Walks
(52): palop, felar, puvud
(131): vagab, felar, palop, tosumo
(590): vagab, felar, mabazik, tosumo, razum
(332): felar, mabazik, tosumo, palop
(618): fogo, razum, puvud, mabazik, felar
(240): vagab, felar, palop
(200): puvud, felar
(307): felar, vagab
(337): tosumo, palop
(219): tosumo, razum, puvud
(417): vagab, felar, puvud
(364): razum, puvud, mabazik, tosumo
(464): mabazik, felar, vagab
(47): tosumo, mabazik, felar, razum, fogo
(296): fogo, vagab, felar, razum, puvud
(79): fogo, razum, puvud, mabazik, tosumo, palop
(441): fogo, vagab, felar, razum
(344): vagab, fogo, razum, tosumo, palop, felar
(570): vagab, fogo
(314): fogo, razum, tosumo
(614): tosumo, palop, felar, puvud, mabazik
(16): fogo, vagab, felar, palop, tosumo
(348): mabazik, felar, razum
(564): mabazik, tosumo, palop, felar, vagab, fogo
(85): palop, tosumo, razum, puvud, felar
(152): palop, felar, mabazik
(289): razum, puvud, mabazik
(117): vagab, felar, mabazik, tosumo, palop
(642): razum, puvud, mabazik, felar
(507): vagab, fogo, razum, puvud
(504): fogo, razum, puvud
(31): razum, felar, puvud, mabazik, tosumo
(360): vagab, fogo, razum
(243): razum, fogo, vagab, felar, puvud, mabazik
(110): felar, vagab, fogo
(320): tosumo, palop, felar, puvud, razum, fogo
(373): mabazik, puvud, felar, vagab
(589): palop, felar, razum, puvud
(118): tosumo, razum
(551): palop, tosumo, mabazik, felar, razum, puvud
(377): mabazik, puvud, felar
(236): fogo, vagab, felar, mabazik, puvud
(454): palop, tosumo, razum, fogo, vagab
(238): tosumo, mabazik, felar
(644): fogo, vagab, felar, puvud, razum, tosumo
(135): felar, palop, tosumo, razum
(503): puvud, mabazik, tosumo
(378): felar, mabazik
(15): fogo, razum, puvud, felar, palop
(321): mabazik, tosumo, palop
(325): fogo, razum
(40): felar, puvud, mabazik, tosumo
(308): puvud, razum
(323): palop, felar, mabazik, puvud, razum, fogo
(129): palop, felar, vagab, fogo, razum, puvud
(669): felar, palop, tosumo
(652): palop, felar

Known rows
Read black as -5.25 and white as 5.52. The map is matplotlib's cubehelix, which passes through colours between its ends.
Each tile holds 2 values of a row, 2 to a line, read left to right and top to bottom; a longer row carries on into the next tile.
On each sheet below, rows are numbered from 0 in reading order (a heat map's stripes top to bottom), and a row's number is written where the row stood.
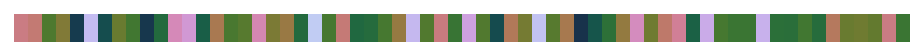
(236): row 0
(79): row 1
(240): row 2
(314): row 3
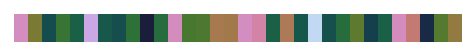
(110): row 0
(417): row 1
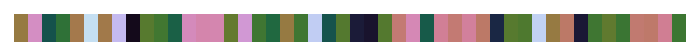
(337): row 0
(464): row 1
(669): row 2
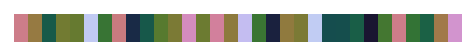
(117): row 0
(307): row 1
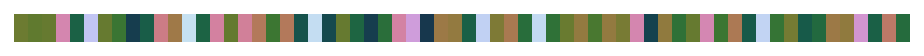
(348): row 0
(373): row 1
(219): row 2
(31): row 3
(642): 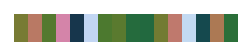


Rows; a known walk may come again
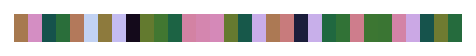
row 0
(337)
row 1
(504)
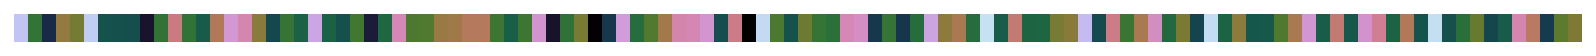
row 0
(307)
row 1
(110)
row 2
(570)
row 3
(200)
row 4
(364)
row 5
(40)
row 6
(417)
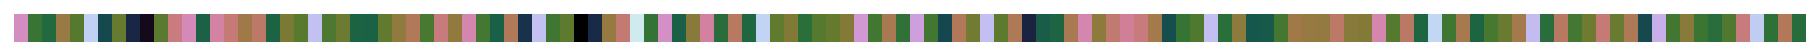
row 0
(464)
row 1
(344)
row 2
(378)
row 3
(85)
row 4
(240)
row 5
(16)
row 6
(551)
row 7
(323)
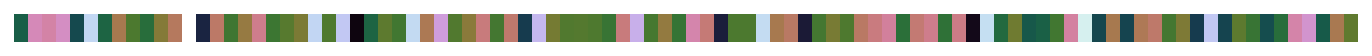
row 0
(289)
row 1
(321)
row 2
(15)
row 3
(669)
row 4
(377)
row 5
(236)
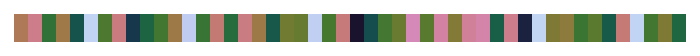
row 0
(614)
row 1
(117)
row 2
(52)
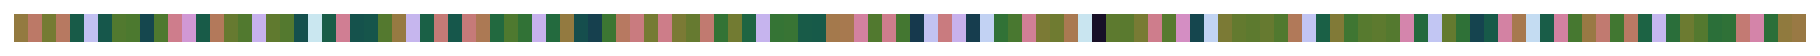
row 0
(243)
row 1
(503)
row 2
(564)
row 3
(47)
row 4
(308)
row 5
(589)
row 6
(348)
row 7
(129)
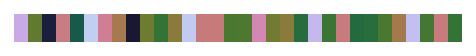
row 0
(652)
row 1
(79)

